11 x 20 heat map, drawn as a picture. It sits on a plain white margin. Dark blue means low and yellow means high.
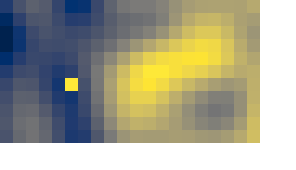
There is an overall slope up to the right. Values change most from cell to cell in the middle left. The top left is the ninth with the lowest average. There are no regular stripes. A single lone cell is far higher than the cells round it.
